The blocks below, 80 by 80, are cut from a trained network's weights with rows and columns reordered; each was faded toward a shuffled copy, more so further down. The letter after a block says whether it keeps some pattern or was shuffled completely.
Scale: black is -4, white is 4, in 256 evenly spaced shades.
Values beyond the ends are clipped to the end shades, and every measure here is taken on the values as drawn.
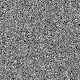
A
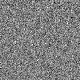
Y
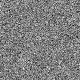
Y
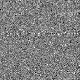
Y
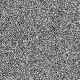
A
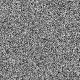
Y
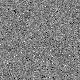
A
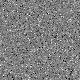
A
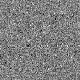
Y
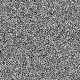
A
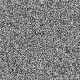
Y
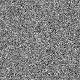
Y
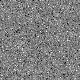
A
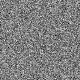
Y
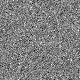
A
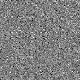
Y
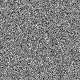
A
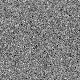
A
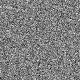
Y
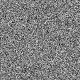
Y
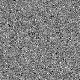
Y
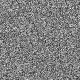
A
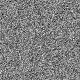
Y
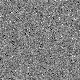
A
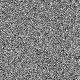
A
